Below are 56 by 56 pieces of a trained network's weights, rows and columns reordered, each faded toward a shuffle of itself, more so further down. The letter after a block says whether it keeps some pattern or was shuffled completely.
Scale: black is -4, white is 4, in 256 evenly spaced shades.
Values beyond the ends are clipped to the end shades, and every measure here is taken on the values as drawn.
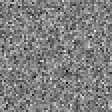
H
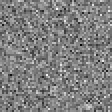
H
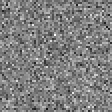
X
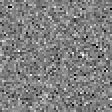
H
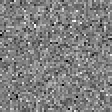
X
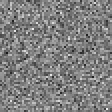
H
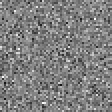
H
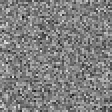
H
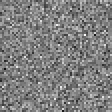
X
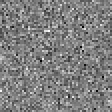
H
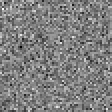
H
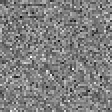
X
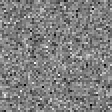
X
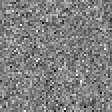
X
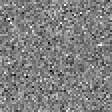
H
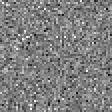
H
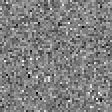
H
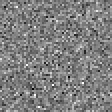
X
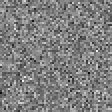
H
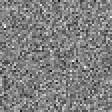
X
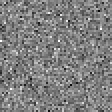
X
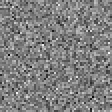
X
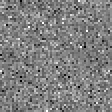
X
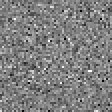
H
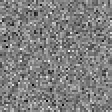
X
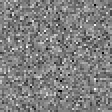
X
